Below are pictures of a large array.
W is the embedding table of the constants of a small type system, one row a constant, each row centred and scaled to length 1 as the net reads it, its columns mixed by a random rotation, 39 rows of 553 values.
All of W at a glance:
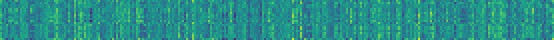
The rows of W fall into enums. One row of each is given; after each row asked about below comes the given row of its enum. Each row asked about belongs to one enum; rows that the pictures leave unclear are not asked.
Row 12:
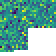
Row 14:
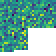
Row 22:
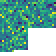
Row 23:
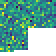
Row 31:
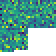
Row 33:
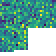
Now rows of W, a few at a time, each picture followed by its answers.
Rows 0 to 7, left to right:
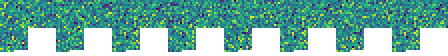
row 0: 23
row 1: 22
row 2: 14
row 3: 33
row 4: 31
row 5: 14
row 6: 31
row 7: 14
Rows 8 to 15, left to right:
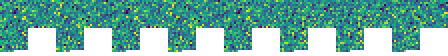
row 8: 12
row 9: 23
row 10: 12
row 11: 23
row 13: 14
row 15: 22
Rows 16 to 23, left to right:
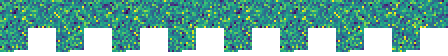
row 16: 12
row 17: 22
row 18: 12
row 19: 33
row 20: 12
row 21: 12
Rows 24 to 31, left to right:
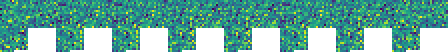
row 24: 31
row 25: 33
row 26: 33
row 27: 14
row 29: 33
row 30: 14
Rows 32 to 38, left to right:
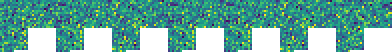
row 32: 14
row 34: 23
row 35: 33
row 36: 33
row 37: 23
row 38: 22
